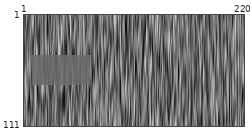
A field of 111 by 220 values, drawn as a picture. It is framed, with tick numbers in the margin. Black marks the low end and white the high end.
Odd patch: calmer, in the middle left. Grain: streaks running down. Histogram: bell-shaped. Mirror symmetry: none. Calmest part: middle left.
